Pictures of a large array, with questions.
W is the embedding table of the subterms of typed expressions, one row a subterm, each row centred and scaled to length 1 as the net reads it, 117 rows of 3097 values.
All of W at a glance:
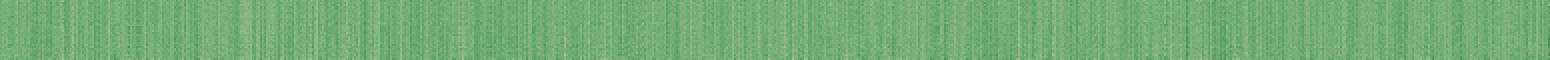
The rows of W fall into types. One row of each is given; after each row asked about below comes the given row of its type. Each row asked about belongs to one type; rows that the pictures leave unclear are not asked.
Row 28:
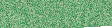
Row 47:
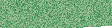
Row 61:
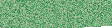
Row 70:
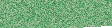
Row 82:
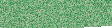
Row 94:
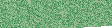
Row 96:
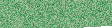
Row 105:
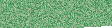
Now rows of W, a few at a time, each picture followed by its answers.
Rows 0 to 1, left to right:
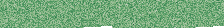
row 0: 28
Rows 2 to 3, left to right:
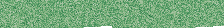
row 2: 28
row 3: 94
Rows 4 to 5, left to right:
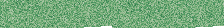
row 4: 47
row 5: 47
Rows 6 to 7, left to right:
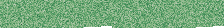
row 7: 105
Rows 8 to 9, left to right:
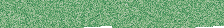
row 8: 28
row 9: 94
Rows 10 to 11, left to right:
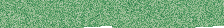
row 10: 28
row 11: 47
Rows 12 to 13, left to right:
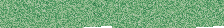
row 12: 70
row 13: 105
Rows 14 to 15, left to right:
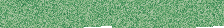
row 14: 47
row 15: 82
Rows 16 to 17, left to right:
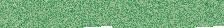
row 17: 70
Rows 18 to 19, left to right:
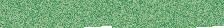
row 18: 105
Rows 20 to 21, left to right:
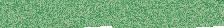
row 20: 47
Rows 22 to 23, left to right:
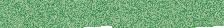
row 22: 96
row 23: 28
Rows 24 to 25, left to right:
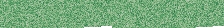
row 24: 82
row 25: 96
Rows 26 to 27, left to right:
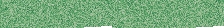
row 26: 94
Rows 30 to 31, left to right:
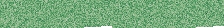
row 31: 105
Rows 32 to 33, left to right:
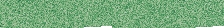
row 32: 61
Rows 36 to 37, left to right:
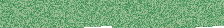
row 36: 105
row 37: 47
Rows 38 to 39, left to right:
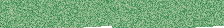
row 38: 94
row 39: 28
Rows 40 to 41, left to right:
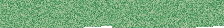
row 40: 105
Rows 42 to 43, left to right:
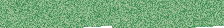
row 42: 47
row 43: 28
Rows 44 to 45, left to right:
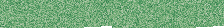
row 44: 82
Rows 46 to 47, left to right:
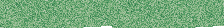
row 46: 70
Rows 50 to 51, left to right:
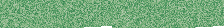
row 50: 61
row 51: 47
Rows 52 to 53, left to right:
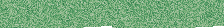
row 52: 94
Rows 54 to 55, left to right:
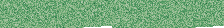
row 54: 70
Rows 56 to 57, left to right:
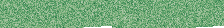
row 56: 70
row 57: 28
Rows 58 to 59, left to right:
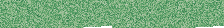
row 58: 94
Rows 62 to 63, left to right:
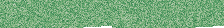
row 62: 94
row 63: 28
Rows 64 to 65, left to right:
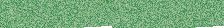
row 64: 94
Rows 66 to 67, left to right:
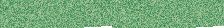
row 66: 82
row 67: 47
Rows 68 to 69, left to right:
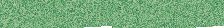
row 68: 61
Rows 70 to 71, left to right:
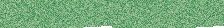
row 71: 105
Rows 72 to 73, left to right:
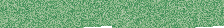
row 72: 28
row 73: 47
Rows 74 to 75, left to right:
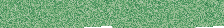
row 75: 70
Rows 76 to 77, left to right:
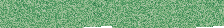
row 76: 70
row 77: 82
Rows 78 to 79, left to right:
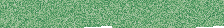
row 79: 105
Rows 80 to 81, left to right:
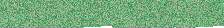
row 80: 28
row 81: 96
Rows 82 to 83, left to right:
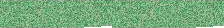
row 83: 82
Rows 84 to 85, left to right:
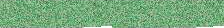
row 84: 70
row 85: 82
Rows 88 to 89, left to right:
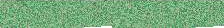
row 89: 61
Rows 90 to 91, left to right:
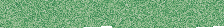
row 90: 70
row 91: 61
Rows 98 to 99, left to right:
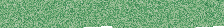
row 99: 70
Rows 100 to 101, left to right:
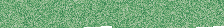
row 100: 96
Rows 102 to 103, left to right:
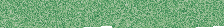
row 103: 61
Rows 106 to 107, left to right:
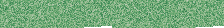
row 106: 82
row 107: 70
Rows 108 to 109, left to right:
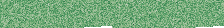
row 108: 61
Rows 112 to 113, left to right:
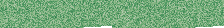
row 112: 28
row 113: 47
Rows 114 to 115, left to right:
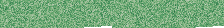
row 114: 82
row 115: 96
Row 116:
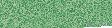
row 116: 61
